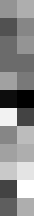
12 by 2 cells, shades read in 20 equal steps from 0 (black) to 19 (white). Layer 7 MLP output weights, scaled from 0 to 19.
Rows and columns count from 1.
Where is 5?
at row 7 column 2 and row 11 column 1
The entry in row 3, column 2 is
11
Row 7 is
18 5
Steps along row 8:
up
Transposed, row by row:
11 6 8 8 12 1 18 10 12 15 5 7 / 13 10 11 8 9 0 5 14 13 17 19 13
